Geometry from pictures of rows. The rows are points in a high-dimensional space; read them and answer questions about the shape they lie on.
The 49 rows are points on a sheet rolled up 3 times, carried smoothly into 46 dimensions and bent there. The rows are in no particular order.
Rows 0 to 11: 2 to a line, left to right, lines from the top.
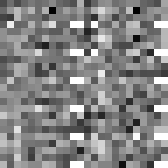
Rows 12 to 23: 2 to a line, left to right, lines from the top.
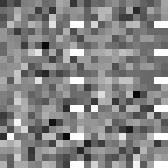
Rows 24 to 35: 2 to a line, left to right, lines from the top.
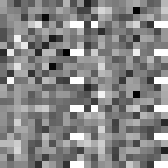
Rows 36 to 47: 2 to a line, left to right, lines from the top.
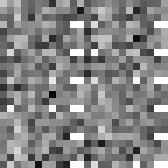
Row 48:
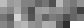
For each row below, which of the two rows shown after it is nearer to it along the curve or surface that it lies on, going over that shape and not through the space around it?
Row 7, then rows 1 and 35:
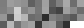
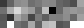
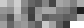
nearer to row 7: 1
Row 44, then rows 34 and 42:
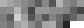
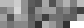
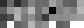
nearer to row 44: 34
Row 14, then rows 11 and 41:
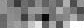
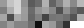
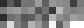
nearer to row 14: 41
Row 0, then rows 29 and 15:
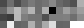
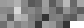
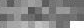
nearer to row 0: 29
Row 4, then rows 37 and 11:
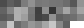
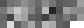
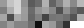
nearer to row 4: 37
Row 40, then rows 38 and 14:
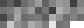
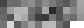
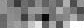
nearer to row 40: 38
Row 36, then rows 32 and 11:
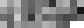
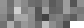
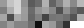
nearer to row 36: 11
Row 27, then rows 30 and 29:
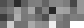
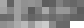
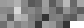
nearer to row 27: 29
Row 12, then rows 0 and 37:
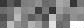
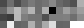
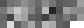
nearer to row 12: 0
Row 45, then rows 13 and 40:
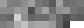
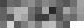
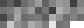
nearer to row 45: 13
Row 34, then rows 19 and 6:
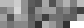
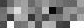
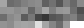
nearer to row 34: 19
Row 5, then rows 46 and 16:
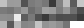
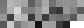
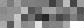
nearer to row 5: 16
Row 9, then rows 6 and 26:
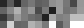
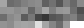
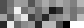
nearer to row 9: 26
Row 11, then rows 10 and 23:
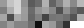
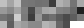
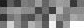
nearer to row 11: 10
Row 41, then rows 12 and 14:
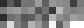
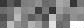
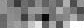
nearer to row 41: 14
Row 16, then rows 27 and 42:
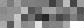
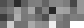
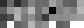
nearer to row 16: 42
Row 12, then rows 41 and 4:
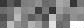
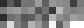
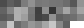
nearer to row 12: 4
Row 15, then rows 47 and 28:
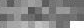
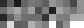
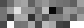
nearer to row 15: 28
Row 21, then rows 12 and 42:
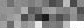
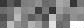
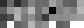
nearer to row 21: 42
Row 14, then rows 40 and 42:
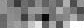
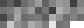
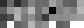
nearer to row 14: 42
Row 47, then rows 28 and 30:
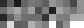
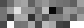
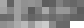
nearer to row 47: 28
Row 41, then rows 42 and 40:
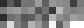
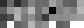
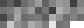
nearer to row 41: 42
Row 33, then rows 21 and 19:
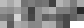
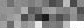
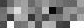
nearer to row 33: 21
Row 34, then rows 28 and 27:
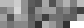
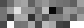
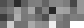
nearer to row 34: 28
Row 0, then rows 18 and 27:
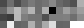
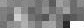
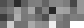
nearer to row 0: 27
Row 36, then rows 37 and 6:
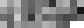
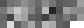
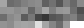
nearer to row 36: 6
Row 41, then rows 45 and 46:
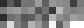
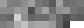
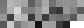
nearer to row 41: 46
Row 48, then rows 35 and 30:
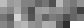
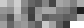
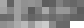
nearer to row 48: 30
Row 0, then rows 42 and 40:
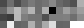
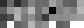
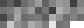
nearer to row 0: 40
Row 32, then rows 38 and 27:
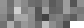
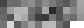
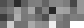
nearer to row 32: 38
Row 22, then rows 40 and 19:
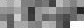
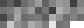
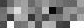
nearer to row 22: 19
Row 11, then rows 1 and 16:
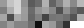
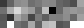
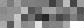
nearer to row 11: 1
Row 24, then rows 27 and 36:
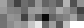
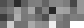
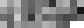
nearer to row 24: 36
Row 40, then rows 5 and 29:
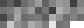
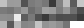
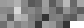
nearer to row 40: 29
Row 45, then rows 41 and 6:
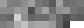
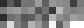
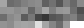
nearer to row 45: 6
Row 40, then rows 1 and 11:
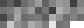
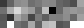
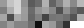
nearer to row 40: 1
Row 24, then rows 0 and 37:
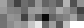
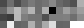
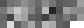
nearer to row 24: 0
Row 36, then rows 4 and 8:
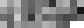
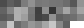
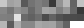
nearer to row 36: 8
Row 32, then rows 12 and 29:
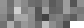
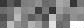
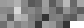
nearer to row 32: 29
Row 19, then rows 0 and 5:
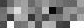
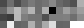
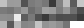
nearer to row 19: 0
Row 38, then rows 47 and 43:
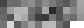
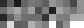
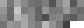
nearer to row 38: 43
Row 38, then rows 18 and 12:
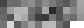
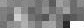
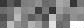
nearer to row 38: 18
